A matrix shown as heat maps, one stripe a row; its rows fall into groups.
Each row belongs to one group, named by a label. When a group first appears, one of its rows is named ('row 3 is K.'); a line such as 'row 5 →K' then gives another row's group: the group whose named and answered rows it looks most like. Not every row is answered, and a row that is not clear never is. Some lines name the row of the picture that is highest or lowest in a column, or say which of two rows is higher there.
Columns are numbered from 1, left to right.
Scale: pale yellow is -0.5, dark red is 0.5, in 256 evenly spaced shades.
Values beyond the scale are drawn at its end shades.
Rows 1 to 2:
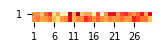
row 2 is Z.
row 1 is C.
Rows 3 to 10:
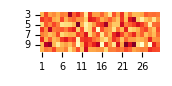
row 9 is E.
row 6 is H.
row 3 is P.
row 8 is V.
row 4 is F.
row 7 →C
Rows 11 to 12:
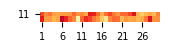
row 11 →F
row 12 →V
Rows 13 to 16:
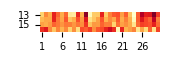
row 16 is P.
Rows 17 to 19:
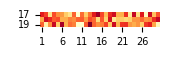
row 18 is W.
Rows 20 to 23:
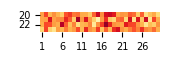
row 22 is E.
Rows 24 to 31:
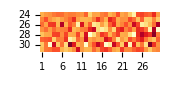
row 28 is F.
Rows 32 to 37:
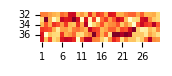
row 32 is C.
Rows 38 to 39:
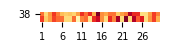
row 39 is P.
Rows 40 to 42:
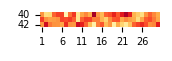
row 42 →W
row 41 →V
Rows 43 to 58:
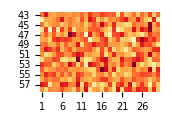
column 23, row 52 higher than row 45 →Yes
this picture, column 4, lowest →53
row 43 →P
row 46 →P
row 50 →W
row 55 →W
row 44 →E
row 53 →F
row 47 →P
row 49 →Z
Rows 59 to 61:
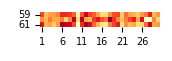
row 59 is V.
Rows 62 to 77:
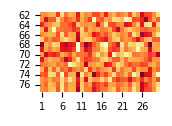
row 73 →P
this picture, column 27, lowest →64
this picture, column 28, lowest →64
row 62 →Z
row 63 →W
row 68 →V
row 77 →Z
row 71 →V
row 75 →C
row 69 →V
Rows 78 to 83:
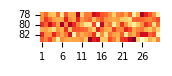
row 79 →W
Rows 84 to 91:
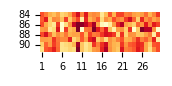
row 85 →C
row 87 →Z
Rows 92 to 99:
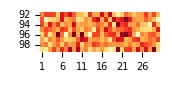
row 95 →E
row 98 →Z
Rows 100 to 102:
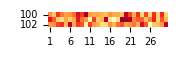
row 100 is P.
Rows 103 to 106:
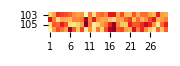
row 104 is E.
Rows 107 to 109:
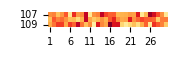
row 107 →Z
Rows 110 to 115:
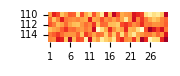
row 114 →W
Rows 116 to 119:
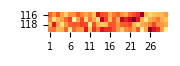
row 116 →F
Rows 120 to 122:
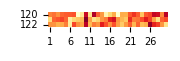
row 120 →C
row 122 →Z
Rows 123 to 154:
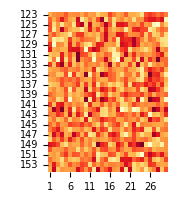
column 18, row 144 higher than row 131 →Yes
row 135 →Z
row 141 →H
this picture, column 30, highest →142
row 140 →Z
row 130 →V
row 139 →C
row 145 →H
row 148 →E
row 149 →F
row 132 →P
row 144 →Z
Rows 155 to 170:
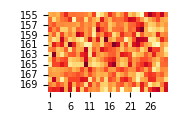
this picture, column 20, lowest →160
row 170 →W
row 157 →F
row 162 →Z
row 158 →F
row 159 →P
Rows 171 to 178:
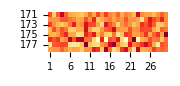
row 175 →C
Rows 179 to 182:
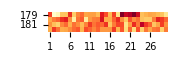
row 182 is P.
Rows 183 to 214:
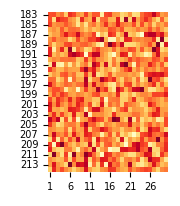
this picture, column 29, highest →188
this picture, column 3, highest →204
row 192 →C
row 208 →P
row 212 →Z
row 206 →Z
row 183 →W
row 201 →H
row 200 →H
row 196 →Z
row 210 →C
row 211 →W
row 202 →V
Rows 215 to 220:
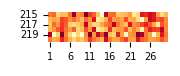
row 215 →W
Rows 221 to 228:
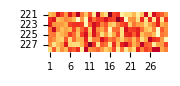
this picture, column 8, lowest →222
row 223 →V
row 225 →E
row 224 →E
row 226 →Z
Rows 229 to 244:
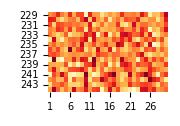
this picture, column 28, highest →242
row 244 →W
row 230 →E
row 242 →Z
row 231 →H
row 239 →C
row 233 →C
